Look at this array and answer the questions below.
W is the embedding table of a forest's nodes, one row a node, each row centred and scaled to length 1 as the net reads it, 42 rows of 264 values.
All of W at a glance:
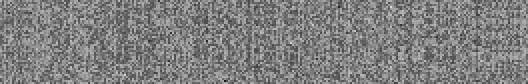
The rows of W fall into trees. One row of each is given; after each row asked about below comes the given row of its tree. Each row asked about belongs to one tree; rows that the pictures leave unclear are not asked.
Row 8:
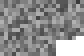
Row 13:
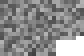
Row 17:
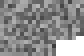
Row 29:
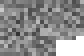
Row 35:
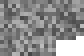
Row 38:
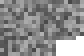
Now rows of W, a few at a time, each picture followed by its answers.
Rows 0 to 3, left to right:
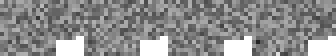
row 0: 8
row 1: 35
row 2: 29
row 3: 35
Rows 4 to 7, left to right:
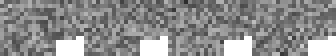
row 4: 38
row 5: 29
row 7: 13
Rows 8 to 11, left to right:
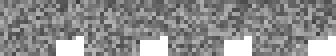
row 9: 29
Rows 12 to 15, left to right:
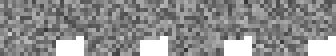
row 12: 35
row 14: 8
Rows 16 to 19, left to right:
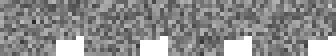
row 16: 29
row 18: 13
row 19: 17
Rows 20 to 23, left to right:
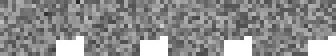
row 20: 8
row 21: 8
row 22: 35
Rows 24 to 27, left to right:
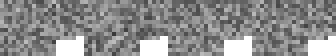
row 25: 38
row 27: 29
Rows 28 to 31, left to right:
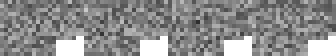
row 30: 13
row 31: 29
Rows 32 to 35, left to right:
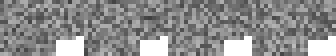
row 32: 17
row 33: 35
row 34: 29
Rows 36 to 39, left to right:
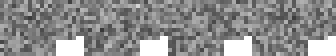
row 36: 17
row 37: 38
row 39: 17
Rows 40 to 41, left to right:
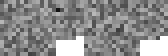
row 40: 13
